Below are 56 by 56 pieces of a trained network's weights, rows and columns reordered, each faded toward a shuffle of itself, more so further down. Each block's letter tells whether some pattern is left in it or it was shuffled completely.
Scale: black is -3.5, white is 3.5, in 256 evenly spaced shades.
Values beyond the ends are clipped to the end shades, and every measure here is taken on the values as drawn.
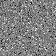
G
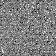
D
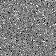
G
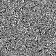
G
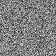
G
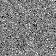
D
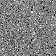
G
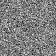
D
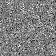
D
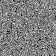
G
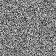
G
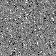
G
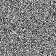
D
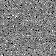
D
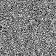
G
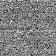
D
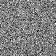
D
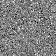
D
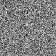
D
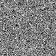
D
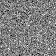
D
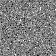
G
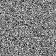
D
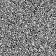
G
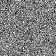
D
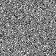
G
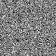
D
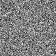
G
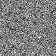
G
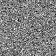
G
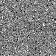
G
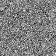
G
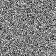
G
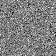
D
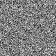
G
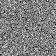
G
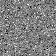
G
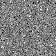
G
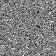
G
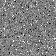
G
